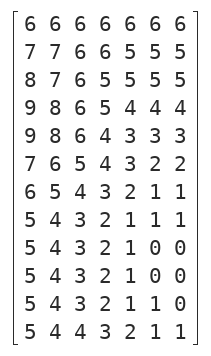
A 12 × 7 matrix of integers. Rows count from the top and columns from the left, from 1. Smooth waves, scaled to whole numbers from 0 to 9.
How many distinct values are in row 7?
6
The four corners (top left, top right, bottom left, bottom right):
6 6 5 1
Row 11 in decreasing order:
5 4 3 2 1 1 0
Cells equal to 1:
11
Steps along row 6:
down down down down down same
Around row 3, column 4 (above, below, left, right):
6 5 6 5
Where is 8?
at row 3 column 1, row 4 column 2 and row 5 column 2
